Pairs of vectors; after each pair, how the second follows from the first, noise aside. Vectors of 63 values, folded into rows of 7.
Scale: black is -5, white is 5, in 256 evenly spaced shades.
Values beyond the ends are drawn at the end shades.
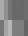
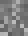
shuffled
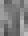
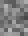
shuffled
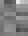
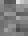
copied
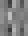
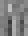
wrapped around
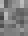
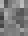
copied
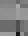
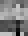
scaled up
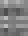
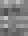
copied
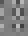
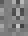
copied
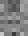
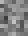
shuffled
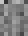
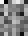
scaled up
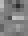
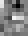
scaled up
